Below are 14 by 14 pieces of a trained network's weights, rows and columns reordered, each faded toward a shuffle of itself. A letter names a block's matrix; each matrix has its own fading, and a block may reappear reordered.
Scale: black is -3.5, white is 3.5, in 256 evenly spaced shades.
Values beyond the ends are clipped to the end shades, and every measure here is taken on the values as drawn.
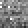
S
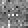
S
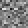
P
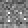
S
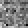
S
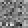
P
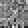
P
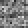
S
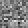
P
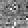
S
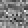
S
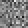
P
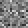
P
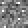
S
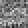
S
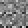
P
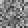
P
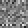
P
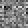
P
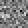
P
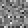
P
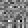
P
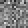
P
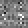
S
